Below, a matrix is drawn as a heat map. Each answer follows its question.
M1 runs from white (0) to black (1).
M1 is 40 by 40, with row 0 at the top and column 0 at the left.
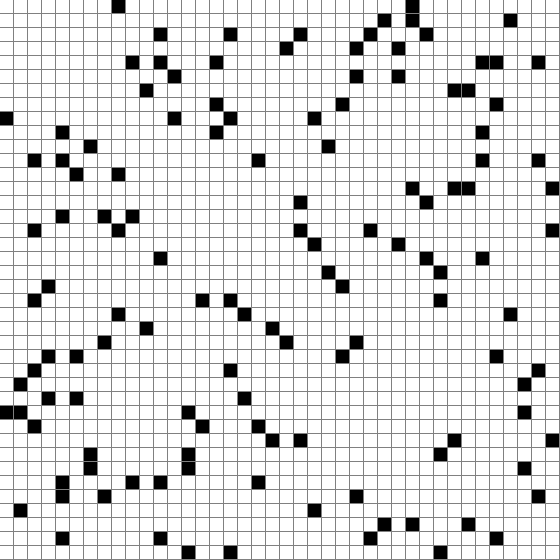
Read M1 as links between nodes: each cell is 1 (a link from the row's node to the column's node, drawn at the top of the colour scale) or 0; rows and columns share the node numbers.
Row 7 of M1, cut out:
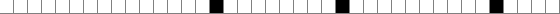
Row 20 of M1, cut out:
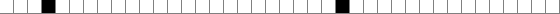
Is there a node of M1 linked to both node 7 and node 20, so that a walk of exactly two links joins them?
yes
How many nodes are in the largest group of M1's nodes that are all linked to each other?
3
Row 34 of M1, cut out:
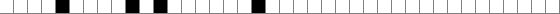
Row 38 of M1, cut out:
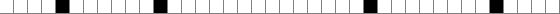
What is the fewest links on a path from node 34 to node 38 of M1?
2
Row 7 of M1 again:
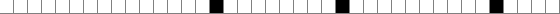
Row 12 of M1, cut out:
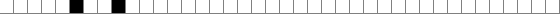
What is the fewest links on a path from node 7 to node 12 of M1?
4
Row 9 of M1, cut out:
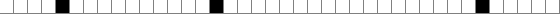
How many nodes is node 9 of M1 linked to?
3
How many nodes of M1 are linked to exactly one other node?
0
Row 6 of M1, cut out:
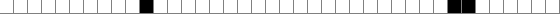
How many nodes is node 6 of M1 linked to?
3
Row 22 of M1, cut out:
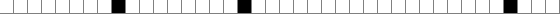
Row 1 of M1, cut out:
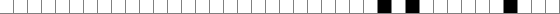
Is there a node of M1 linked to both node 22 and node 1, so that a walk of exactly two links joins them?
yes
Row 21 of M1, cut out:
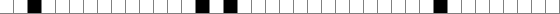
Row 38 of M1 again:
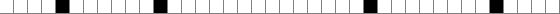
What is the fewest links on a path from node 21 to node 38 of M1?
3
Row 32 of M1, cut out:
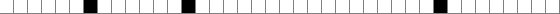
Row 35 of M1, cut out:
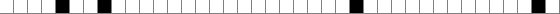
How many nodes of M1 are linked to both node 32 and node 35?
0
